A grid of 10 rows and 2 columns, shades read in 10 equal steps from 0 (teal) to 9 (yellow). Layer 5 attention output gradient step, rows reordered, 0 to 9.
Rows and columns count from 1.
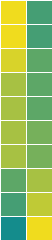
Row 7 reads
6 4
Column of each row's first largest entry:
1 1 1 1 1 1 1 2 2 2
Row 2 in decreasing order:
9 2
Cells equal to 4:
2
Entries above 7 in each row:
1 1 1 0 0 0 0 0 0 1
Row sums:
11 11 11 9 9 10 10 9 9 9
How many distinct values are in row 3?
2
